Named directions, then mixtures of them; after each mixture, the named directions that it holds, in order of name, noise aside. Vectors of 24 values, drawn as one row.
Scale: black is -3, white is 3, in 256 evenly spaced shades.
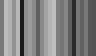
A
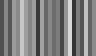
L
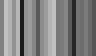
A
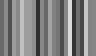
L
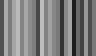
A, L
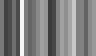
A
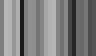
A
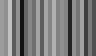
A, L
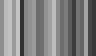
A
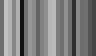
A
